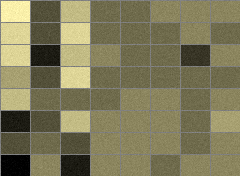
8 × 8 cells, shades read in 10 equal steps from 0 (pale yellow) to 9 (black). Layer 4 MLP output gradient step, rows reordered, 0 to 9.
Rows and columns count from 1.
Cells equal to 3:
2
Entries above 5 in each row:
1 1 2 1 0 2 2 2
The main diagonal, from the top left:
0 6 2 5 4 4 5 4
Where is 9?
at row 8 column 1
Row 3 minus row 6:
-7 2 0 0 1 1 2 1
